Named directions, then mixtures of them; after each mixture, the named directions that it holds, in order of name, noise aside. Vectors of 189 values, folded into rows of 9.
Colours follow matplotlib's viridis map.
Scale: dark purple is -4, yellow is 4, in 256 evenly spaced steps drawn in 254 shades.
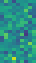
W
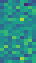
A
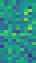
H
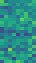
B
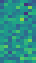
A, H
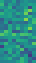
H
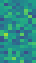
H, W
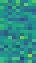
A, H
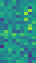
H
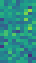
H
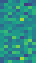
A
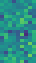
B, W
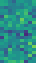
B, W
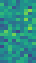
H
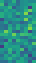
H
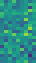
H, W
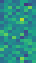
A, W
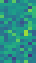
H, W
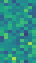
W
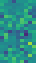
B, W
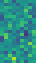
W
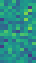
H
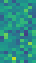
W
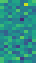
A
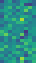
A, W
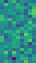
A, W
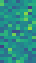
B, H
